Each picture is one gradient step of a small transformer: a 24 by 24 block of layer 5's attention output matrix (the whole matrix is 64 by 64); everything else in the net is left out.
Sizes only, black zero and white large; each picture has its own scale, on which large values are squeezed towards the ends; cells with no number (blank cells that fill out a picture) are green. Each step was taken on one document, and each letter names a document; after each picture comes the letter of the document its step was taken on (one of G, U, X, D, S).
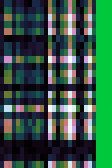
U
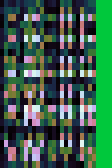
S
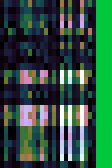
S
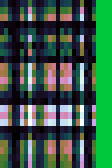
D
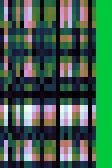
D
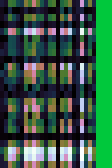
S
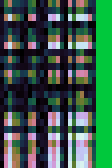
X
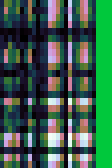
X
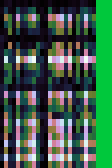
X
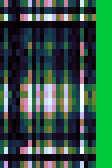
D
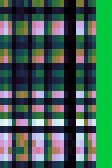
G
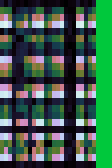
G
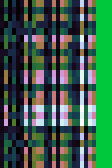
S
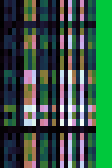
S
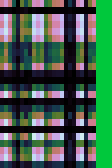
G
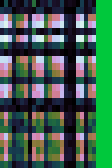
G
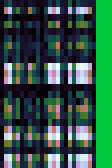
X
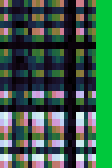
G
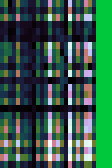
X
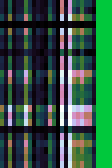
S
